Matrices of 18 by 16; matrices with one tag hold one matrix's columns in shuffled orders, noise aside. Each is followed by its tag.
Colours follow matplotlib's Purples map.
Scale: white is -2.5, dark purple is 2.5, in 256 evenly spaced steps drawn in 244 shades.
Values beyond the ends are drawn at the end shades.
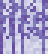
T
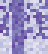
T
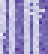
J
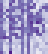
T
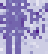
T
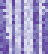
J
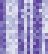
J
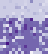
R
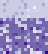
R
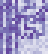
T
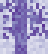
T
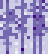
T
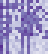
T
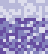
R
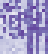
T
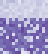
R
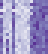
J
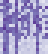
T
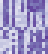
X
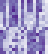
X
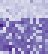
R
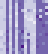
J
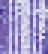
J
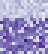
R
